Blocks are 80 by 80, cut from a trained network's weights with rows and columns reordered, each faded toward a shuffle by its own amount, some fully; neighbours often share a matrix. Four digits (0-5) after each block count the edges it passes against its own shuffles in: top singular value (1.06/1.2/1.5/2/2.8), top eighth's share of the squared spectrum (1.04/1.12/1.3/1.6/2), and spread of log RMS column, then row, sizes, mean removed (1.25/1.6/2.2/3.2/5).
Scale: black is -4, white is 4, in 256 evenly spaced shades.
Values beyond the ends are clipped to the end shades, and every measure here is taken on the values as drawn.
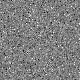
0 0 0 0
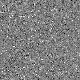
1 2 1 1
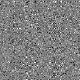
3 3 2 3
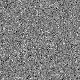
1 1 0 0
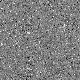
1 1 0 0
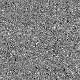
2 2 1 1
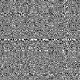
4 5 1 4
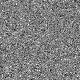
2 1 0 0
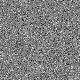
0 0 0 0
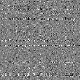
3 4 2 3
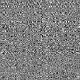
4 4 1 3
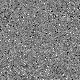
1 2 0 0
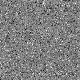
2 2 0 1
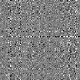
4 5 3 3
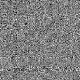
3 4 1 3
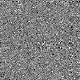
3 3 1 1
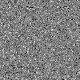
2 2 0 1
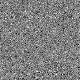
2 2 0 2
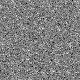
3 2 0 1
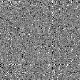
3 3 2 2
